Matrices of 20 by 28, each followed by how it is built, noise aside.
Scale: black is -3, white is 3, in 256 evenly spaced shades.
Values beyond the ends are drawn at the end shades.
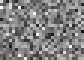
noise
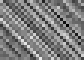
Toeplitz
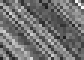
Toeplitz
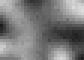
smooth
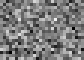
noise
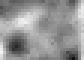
smooth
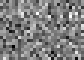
noise
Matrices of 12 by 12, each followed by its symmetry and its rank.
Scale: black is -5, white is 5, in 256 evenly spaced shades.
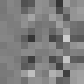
neither, rank two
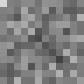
symmetric, full rank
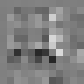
antisymmetric, rank two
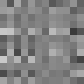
neither, rank two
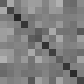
symmetric, full rank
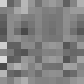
neither, rank two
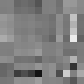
antisymmetric, rank two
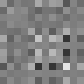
symmetric, rank two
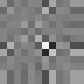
symmetric, rank two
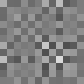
symmetric, rank two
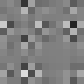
antisymmetric, rank two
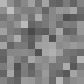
symmetric, full rank
